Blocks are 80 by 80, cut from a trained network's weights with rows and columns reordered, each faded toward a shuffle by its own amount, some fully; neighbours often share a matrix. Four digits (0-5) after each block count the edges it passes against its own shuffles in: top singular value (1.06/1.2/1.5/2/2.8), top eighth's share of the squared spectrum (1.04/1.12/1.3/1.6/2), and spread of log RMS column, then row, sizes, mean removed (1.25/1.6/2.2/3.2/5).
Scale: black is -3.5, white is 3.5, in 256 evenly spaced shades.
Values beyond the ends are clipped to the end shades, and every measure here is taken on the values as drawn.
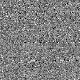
2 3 0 2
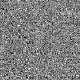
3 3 1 2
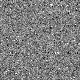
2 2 0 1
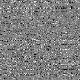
4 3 0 3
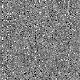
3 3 2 1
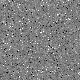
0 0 0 0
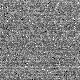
2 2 0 0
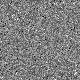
0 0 0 0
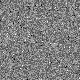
0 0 0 0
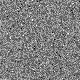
0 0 0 0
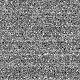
2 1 0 0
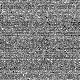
3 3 1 1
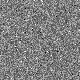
0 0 0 0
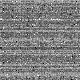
4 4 1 1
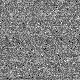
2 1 0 0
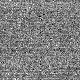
2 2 0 0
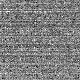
4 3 1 1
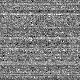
4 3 1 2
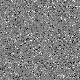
3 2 0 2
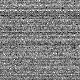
4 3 1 2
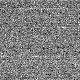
2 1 0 0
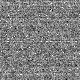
3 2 0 1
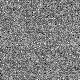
1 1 0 0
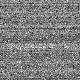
3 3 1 1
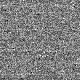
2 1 0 0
